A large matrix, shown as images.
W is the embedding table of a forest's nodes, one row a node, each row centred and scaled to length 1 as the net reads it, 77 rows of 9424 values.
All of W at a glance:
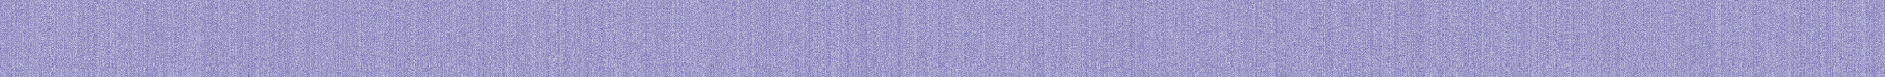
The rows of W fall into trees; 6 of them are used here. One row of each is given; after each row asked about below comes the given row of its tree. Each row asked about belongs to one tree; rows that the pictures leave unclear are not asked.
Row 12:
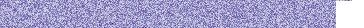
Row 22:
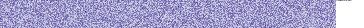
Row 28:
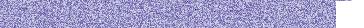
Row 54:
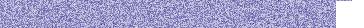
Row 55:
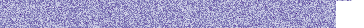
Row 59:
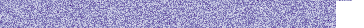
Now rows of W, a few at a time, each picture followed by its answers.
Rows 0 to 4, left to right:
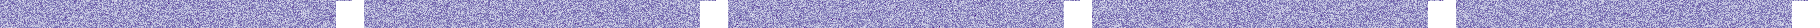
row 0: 22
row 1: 12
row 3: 55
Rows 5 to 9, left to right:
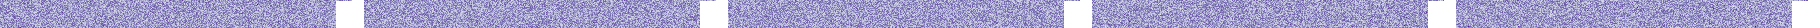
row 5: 59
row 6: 22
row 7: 54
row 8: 54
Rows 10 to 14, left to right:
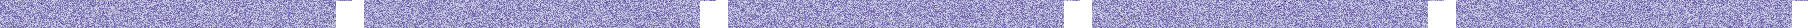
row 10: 59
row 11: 55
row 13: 12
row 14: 59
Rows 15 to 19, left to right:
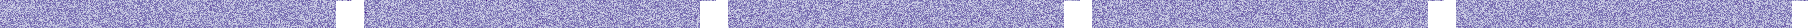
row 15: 55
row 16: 22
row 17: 12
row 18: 22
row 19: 12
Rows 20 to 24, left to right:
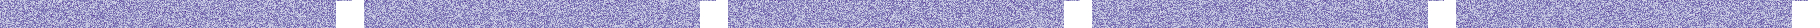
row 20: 54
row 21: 12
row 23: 54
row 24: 59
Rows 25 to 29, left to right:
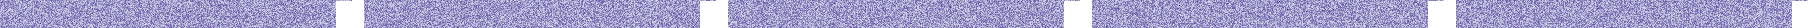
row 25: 12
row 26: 54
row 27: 55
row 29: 22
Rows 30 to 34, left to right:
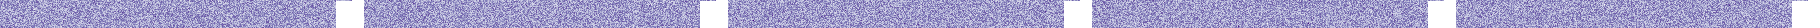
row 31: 54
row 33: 22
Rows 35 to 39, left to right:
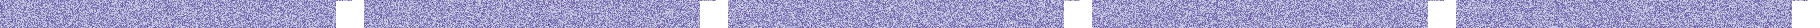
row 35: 22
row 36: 22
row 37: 55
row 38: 12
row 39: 55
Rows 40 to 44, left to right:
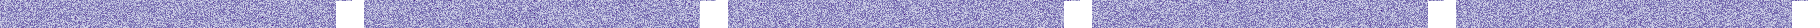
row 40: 54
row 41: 55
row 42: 22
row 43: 54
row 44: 22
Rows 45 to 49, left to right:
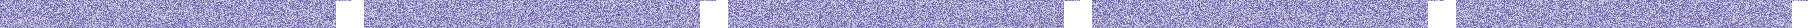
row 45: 22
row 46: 12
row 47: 54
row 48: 22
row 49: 12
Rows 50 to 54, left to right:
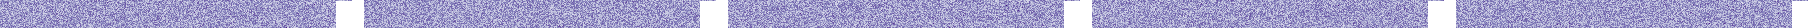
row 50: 12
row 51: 22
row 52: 54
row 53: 12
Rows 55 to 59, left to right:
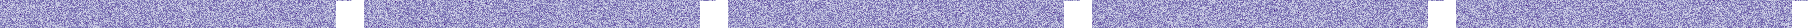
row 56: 28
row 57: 22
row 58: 59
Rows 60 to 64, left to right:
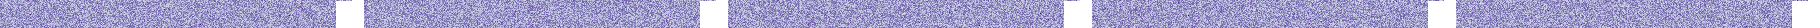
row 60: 54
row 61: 22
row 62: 28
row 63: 54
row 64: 54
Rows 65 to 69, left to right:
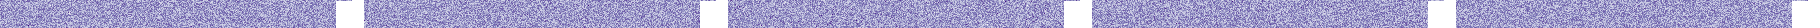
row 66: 54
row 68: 55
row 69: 12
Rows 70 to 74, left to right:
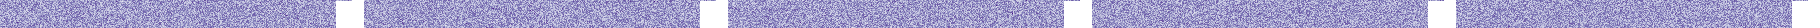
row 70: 12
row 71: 55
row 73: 12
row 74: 54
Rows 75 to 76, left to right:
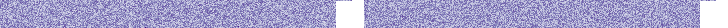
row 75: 12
